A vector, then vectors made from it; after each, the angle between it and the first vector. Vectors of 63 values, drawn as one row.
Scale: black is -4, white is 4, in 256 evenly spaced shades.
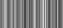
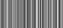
orthogonal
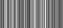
partly aligned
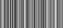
partly opposed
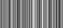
partly aligned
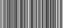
orthogonal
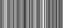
nearly parallel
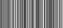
partly aligned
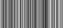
partly opposed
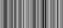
nearly opposite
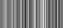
nearly parallel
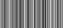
partly opposed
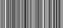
partly aligned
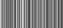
orthogonal
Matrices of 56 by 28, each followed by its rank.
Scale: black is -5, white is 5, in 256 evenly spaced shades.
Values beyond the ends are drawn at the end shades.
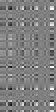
one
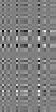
one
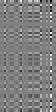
one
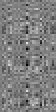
three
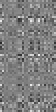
three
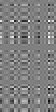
one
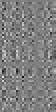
three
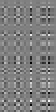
one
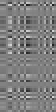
one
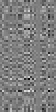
three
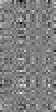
three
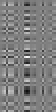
one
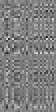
three
